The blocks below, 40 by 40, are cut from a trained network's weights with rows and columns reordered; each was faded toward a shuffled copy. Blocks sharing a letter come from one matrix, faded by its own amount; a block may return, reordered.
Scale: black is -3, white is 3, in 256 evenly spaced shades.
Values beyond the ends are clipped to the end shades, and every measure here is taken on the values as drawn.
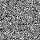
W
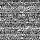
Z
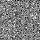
W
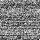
Z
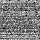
Z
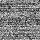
Z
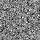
W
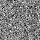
W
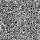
W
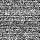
Z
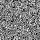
W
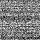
Z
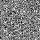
W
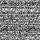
Z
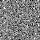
W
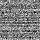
Z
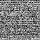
Z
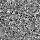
W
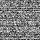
Z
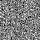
W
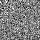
W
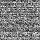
Z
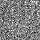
W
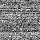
Z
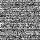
Z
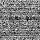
Z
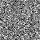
W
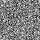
W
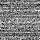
Z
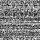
Z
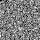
W
